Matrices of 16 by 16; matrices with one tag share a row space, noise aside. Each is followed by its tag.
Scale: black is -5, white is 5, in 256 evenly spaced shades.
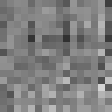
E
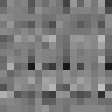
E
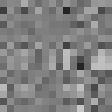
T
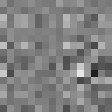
T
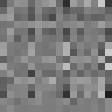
E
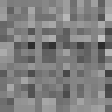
E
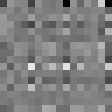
E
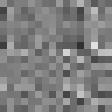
T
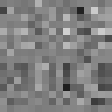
T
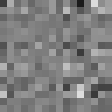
T
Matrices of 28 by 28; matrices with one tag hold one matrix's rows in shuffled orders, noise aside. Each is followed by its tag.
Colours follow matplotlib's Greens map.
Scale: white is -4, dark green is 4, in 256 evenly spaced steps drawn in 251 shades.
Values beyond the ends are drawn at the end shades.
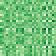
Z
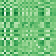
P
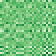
Z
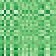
P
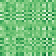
Z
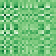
P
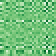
Z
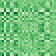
P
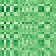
P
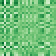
P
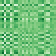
P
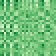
P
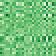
Z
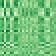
P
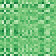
P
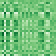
P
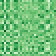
P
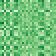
P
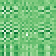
P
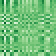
P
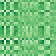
P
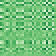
Z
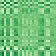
P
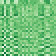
P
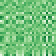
Z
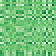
Z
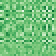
Z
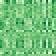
Z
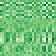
Z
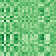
P
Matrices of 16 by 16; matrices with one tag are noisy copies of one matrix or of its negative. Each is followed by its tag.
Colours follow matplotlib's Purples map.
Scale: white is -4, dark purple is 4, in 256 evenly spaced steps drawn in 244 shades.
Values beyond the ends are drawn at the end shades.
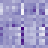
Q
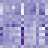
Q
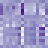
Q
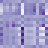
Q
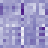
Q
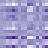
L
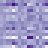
L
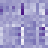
Q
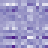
L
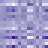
L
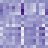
Q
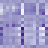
Q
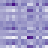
L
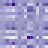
L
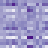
L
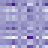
L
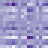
L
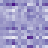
L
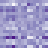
L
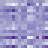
L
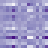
L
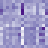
Q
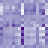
Q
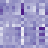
Q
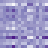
L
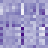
Q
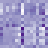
Q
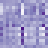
Q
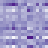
L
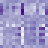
Q
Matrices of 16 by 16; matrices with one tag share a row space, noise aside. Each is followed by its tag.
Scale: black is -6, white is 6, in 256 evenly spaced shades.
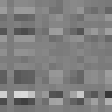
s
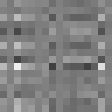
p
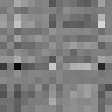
p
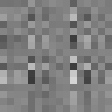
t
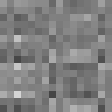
p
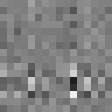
t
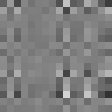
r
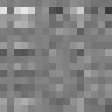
s
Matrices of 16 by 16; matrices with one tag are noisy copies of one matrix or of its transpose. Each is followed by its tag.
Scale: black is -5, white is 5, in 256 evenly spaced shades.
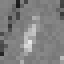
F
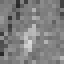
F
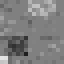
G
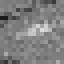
F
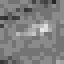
F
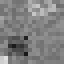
G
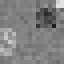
G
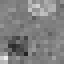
G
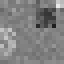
G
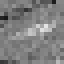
F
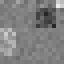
G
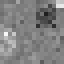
G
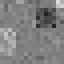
G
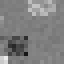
G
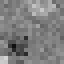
G
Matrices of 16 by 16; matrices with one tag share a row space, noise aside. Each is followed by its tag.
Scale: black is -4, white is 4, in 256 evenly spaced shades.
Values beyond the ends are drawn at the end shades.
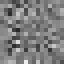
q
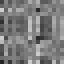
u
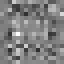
q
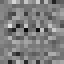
q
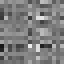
u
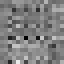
q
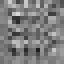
q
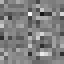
u
